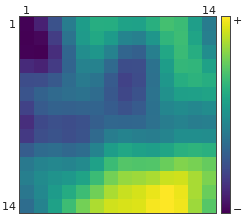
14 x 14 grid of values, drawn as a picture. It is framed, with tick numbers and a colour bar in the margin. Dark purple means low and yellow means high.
Odd rows or columns: none. Lone odd cells: none. Ninth with the highest average: bottom right. Slope: up to the bottom right.
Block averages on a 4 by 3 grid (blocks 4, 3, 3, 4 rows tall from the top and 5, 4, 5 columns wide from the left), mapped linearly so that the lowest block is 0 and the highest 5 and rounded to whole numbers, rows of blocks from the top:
023 / 102 / 022 / 255
